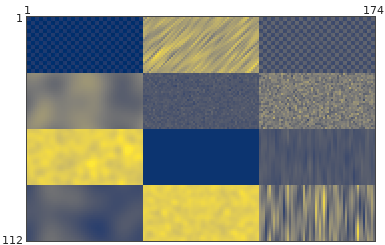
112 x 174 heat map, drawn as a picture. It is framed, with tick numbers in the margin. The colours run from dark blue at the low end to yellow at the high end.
It is made of 4 by 3 panels. Panel 1,1: very low, checkered, faint in contrast. Panel 1,2: high, slanting up to the right. Panel 1,3: low, checkered. Panel 2,1: middling, smooth. Panel 2,2: low, fine-grained, faint in contrast. Panel 2,3: middling, fine-grained. Panel 3,1: very high, blotchy, faint in contrast. Panel 3,2: very low, flat. Panel 3,3: low, streaked downward, faint in contrast. Panel 4,1: low, smooth. Panel 4,2: very high, blotchy, faint in contrast. Panel 4,3: middling, streaked downward, strong in contrast.
